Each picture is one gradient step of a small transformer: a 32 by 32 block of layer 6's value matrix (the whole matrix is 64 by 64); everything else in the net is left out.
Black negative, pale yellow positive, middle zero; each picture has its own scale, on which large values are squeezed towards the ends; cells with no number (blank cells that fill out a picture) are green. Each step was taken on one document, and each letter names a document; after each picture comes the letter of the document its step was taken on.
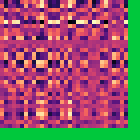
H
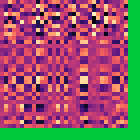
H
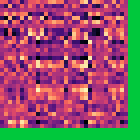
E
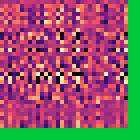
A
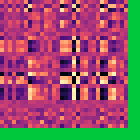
A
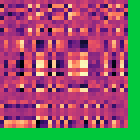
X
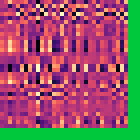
A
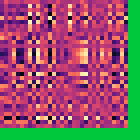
X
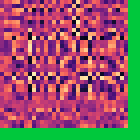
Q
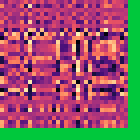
Q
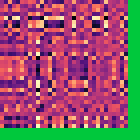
E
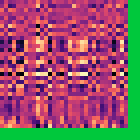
E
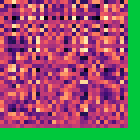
Q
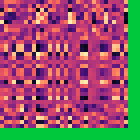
H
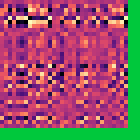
X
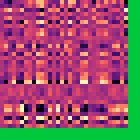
H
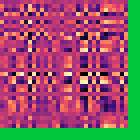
Q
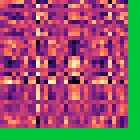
E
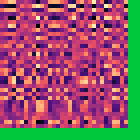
H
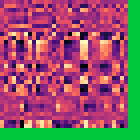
Q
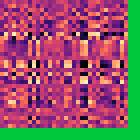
Q
